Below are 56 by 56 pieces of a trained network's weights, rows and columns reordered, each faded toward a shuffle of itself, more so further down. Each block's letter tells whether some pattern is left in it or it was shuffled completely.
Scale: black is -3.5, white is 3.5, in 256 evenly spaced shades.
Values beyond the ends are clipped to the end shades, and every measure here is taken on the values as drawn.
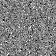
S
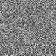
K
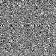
K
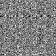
K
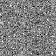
K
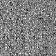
K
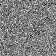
S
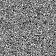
S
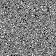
S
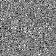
K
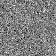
S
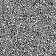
S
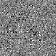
K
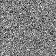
S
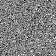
S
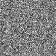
K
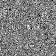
K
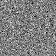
S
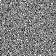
S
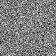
K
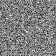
S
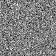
S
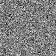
S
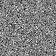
S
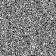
K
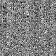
K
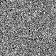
S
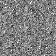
K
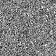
K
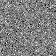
S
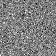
K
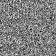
S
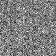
K
